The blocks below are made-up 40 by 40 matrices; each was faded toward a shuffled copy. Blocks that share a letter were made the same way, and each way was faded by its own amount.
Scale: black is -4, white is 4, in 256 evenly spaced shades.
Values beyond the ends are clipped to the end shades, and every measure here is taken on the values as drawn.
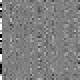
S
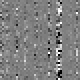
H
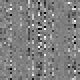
H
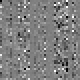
H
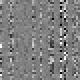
S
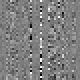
S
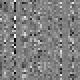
S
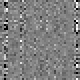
S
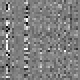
S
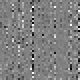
H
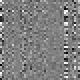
S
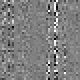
S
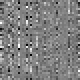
S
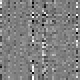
S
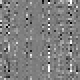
H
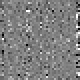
H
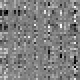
S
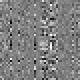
S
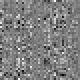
S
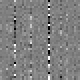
S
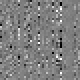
H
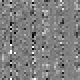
H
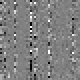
H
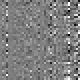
S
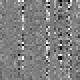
S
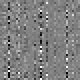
S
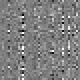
S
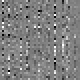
H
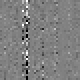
H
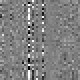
S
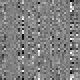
S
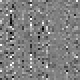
H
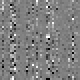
H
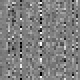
S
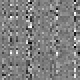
S
